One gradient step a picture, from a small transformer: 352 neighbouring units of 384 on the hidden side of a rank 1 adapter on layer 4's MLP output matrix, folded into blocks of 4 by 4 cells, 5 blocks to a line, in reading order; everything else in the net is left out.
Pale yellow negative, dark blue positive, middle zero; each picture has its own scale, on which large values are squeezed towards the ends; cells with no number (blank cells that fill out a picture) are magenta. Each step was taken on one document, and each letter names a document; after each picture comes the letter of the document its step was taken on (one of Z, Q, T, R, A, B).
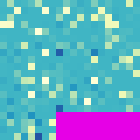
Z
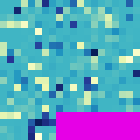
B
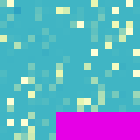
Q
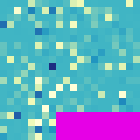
B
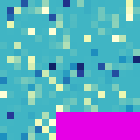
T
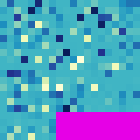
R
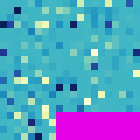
Z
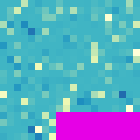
Z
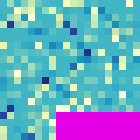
B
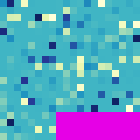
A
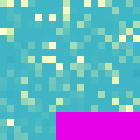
A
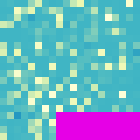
B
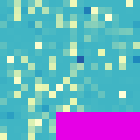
B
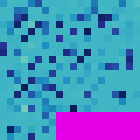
R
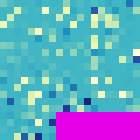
Z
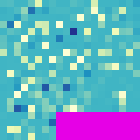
R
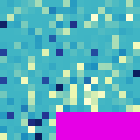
Z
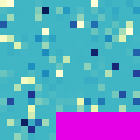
Q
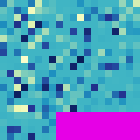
R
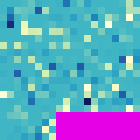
T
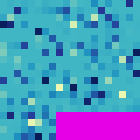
Z
